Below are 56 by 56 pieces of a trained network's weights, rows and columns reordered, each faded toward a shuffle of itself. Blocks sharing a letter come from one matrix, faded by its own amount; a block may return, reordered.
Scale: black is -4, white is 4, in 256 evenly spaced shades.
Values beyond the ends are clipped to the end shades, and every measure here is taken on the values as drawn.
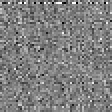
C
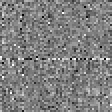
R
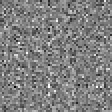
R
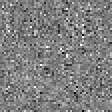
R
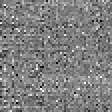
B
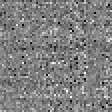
B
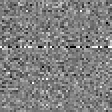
C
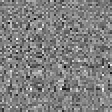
C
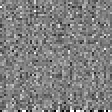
C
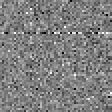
R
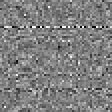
C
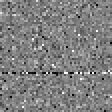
R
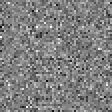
R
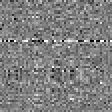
C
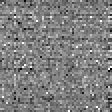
B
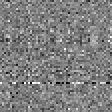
C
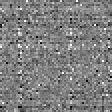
B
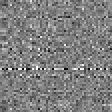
C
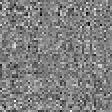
C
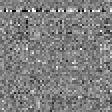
C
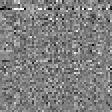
C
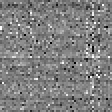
B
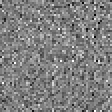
R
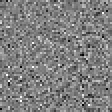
R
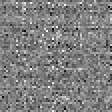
B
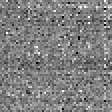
B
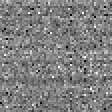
B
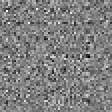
C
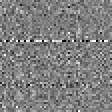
C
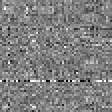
C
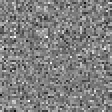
R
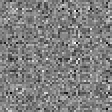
C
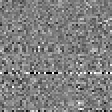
C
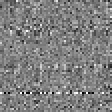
C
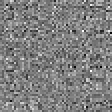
C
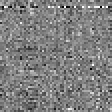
C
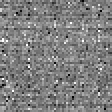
B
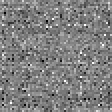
B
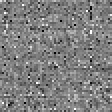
B
